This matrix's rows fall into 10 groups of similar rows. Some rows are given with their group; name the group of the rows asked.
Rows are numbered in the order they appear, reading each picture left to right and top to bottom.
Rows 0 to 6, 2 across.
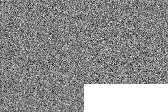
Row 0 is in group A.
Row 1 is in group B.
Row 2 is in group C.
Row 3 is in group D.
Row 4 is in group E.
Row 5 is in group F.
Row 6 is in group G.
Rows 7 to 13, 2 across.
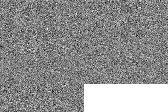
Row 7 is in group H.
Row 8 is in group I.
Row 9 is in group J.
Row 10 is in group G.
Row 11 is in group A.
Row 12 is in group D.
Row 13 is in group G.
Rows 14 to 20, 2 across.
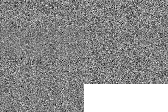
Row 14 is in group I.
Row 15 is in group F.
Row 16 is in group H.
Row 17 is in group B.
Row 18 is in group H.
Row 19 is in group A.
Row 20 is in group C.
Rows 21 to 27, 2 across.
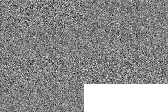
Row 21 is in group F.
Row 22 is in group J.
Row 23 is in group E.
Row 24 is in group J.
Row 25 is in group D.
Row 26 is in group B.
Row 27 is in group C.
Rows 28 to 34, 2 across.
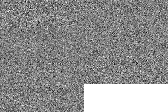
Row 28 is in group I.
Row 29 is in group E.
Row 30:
J
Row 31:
A
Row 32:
G
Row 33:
D
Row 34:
D
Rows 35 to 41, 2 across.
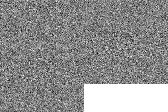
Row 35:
E
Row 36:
A
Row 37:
I
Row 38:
B
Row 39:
B
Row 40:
D
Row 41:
G
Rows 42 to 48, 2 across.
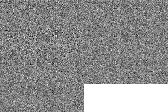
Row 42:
E
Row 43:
E
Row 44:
I
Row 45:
G
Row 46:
G
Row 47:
H
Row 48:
J
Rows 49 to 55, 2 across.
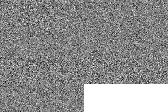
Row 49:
B
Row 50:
C
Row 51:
D
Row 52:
A
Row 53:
E
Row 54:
F
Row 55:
E
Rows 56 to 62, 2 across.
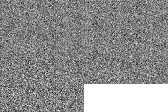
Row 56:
C
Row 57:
A
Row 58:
J
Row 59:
A
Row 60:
B
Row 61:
J
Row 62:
E
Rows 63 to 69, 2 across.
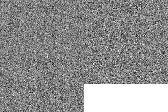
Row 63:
A
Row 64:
I
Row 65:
G
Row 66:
G
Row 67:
J
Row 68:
H
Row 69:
E
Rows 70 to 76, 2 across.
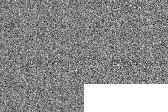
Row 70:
C
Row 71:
I
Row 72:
G
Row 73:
H
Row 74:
H
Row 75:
E
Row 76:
E
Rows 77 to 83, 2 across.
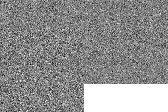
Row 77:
A
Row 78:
H
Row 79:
F
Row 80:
A
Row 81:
G
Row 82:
D
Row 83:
C
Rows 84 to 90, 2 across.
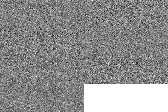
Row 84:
E
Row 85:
F
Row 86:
G
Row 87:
A
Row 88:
I
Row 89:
G
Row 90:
J
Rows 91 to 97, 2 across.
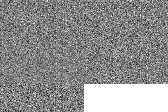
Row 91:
J
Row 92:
D
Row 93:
E
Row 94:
F
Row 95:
H
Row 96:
J
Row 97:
E
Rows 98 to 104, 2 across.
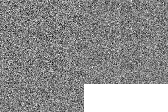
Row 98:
F
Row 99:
J
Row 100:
E
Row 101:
J
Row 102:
A
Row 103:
I
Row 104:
B
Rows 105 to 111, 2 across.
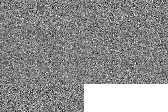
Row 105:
G
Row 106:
C
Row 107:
J
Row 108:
B
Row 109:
C
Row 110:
B
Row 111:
F
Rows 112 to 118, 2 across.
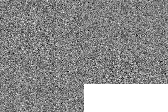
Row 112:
J
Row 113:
G
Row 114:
B
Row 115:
G
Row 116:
H
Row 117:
B
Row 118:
H
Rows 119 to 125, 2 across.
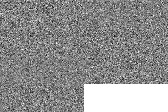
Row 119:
I
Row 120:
H
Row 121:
D
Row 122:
D
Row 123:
H
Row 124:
I
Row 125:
B
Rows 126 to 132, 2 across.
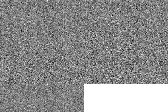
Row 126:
J
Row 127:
J
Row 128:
C
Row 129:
B
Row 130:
A
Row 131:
B
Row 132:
J
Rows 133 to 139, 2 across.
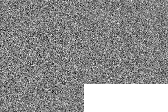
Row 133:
F
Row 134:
J
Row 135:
E
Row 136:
E
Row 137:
F
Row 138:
B
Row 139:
G
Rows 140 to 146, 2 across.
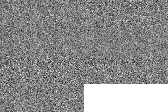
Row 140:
C
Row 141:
I
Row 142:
C
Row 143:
A
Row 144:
C
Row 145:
C
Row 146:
H
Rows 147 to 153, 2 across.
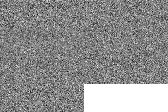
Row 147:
D
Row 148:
A
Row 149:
J
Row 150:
C
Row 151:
H
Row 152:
E
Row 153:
F
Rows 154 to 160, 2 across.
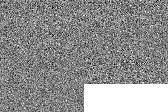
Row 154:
G
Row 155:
I
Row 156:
D
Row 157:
B
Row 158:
A
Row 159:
G
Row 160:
B
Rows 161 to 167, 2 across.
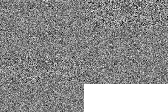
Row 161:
D
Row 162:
I
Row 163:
E
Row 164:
H
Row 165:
I
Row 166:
D
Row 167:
F
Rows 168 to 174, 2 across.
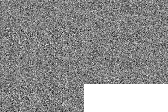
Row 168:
F
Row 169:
I
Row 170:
C
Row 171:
A
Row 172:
H
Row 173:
J
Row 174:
C
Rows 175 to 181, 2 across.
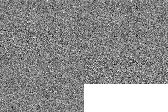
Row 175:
J
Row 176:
J
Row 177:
E
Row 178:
G
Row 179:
C
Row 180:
D
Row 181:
I
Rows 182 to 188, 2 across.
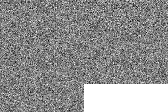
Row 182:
I
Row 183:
D
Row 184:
F
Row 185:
I
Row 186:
I
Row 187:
E
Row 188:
D
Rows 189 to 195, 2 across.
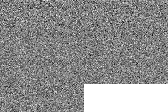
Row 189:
D
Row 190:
B
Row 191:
H
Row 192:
C
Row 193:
D
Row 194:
D
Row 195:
I
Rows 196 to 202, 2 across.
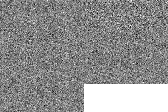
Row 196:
J
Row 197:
D
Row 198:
A
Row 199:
A
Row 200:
I
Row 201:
G
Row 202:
G
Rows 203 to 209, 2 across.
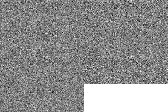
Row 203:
I
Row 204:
D
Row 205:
I
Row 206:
H
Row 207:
D
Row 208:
D
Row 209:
G
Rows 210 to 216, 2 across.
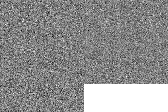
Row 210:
B
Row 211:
H
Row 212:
J
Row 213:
A
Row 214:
A
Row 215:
B
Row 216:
E
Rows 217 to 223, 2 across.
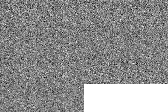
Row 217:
C
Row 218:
E
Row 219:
H
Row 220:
E
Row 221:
C
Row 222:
G
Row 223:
J
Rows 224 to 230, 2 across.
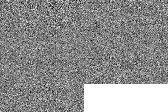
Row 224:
C
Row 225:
I
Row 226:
I
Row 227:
E
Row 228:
H
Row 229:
I
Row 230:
D
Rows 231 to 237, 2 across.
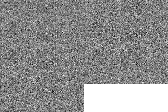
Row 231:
I
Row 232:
A
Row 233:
I
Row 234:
I
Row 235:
I
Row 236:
G
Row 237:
G
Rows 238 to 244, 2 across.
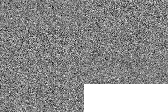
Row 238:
G
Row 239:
F
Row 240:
E
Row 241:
A
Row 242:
D
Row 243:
J
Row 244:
H
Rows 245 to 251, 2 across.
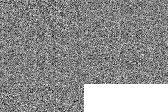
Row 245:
E
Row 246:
I
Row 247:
G
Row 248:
G
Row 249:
G
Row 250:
I
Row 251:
D
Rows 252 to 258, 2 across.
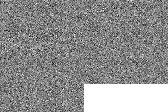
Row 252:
A
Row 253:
D
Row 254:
I
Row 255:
E
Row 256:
G
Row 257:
D
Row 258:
C
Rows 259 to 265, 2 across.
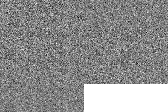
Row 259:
A
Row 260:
C
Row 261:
D
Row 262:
I
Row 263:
E
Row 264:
G
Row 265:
H
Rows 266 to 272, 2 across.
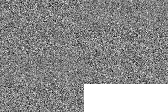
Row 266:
C
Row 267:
J
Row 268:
B
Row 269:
I
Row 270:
H
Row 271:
C
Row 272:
E
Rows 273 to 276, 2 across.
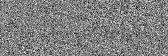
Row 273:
A
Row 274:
G
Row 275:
B
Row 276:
J
